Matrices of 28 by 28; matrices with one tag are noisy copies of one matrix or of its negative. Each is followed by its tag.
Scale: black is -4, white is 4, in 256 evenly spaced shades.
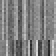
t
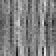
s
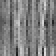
s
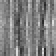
s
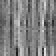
s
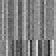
t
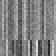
t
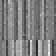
t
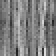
s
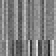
t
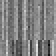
t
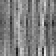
s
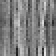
s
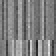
t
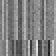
t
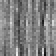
s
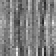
s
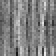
s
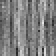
s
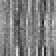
s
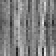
s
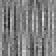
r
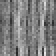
s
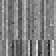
t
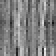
s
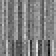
t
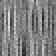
r
